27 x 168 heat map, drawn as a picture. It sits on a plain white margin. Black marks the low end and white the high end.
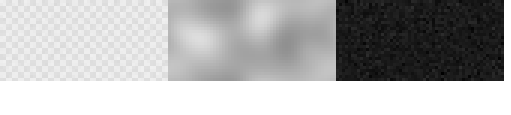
It is made of 1 by 3 panels. Panel 1,1: very high, checkered, faint in contrast. Panel 1,2: high, smooth. Panel 1,3: very low, fine-grained, faint in contrast.
